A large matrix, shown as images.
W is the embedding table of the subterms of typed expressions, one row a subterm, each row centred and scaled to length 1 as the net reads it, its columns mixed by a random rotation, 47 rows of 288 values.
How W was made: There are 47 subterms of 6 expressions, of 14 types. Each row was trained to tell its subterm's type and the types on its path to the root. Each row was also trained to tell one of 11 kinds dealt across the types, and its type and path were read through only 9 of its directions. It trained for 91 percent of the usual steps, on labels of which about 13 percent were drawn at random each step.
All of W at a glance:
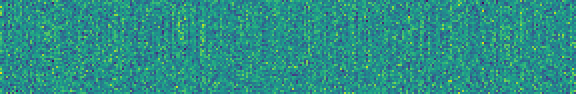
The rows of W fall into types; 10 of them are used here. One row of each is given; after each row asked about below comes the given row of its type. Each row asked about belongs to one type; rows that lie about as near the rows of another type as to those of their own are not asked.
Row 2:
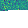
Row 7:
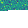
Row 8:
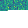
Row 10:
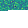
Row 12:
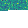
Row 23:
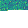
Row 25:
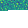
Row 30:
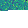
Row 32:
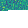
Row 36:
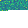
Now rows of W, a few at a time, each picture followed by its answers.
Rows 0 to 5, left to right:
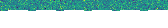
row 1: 30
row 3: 25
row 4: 7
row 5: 36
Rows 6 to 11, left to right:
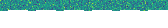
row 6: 12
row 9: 2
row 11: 32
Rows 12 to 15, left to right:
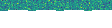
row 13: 12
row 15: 25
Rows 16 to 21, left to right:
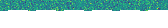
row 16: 25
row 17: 32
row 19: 25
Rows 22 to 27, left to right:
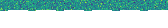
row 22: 25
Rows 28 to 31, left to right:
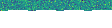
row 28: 32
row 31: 2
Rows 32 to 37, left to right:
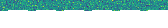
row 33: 7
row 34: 7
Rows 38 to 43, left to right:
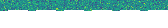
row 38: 2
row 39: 36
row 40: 36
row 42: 30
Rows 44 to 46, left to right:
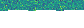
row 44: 36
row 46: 2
